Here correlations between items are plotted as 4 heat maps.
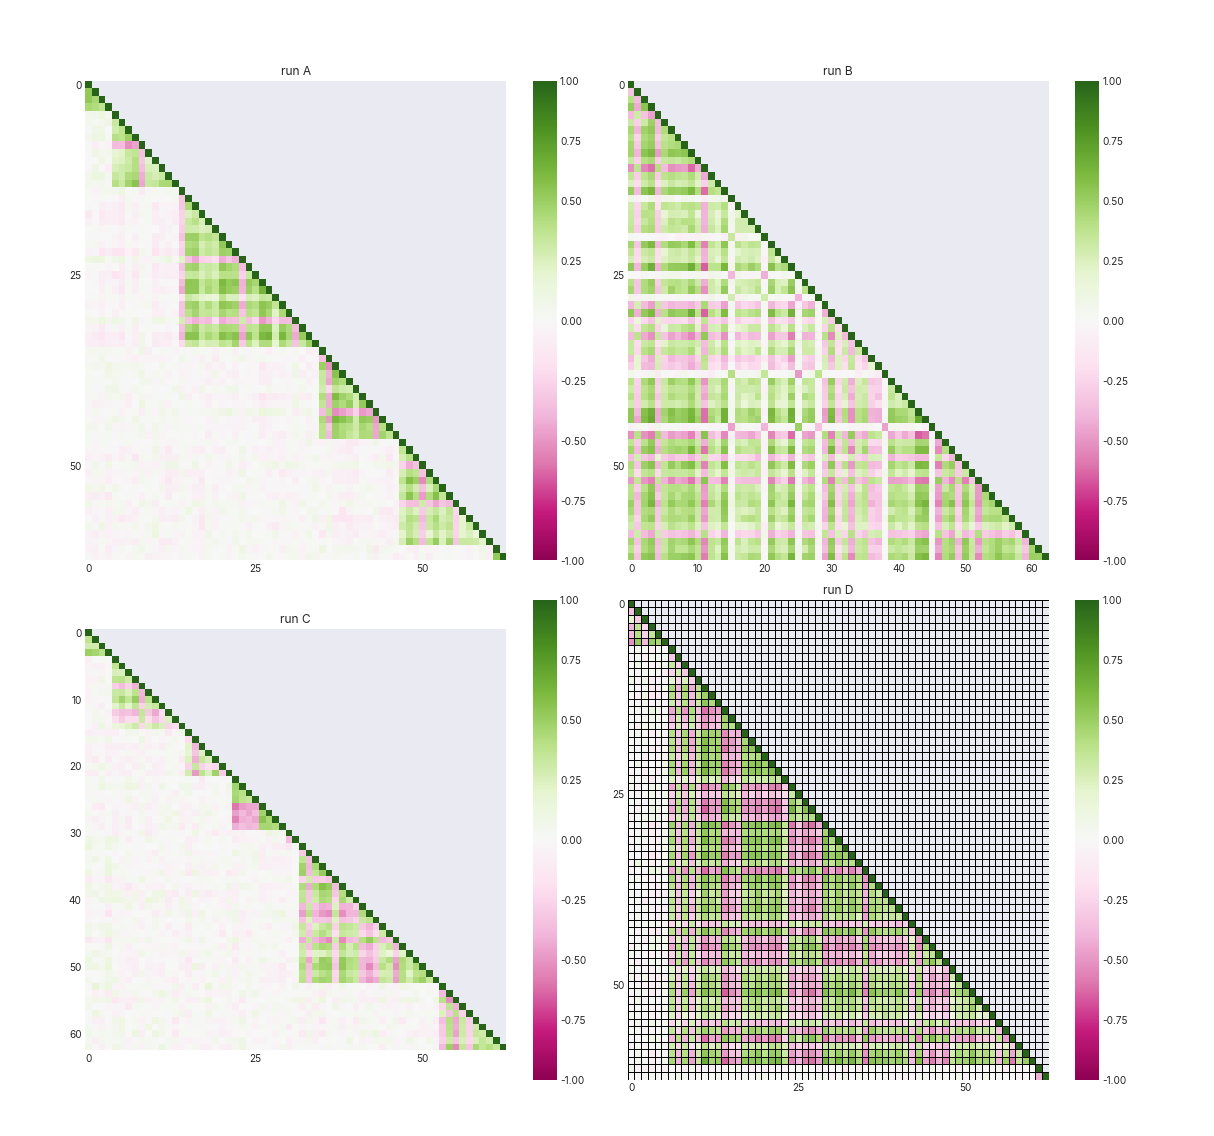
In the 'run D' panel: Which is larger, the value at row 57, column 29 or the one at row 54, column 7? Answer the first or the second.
the second
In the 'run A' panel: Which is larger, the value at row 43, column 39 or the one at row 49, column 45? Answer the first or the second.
the second
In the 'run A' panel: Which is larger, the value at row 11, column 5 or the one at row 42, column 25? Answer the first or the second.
the first
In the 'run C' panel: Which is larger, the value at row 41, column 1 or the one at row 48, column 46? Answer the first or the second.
the first
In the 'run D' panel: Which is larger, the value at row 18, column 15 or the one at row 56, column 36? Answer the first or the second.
the second
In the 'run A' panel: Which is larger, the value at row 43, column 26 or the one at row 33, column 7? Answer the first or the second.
the first
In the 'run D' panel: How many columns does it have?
63
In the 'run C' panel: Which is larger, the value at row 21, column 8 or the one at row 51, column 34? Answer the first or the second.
the second
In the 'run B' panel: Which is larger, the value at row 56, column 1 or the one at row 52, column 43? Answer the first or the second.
the first
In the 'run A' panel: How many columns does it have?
63
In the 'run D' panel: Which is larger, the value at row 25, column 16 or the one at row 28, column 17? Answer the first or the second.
the first
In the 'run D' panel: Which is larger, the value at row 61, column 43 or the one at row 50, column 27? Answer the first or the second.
the first
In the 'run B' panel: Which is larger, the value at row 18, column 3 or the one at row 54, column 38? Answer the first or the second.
the first
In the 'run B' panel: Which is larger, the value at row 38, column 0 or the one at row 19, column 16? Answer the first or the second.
the second
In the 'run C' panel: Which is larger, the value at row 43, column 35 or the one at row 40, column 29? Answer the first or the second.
the second
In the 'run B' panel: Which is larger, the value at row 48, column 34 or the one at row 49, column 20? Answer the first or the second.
the first
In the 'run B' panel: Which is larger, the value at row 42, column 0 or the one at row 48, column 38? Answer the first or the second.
the first
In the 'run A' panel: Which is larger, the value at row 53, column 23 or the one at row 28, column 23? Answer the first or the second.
the first
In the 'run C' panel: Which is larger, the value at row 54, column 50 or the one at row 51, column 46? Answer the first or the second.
the first
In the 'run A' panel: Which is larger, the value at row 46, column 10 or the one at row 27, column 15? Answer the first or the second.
the second
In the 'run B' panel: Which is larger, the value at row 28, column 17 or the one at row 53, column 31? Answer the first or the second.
the first
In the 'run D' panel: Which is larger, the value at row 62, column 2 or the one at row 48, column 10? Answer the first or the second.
the second
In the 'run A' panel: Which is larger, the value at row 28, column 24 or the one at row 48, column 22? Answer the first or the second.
the first
